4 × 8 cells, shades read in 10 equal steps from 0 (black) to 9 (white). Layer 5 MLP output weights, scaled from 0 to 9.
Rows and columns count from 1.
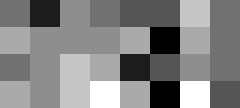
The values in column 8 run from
3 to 4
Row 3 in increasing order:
1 3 4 4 5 5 6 7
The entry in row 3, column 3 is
7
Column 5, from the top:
3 6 1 6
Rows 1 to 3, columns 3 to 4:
5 4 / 5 5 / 7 6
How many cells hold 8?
0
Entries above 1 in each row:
7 7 7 7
